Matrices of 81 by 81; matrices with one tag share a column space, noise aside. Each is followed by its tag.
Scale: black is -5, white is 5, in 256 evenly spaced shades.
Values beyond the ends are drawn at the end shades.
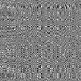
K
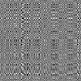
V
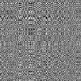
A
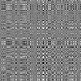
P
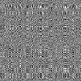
K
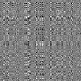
A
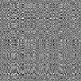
V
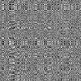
P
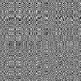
A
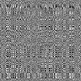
K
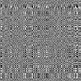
K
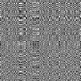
A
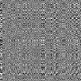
V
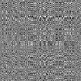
A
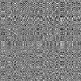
A
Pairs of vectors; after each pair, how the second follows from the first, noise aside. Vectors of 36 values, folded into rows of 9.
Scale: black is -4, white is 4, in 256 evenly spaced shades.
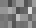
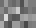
reversed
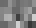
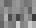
sign-scrambled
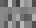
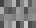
reversed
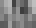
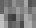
reversed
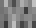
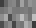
shuffled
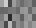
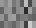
reversed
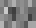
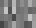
sign-scrambled
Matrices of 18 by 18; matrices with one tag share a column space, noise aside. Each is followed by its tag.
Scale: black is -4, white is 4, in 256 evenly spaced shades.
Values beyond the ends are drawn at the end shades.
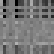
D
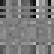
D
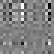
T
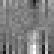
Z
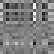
T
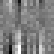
Z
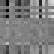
D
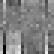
Z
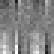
Z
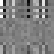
D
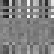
D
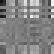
D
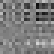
T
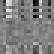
D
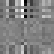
D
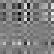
T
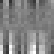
Z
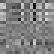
T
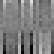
Z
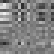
T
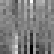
Z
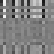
D
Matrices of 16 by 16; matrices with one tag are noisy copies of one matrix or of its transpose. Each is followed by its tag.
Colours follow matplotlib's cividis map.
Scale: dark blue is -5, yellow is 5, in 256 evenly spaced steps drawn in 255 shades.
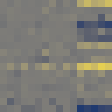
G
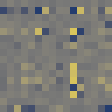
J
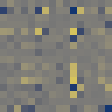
J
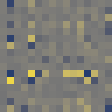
J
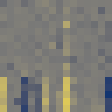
G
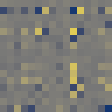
J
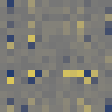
J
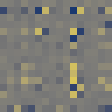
J
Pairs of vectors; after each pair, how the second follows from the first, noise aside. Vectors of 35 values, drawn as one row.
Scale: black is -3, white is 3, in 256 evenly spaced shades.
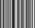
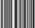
negated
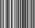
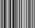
negated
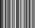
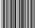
negated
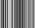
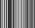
negated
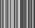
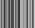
negated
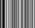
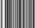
negated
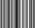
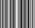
negated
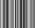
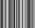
negated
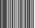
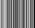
negated
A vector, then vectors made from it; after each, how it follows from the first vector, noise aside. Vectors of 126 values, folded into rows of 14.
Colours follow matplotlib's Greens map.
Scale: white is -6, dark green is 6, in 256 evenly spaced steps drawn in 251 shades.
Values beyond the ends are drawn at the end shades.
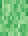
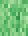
wrapped around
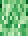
scaled up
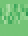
partly zeroed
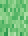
wrapped around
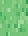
partly zeroed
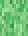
wrapped around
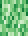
scaled up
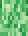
scaled up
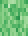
wrapped around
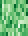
scaled up
